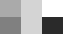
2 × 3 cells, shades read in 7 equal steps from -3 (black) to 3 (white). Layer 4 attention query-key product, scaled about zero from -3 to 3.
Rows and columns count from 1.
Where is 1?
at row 1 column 1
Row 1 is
1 2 3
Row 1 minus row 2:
1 0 5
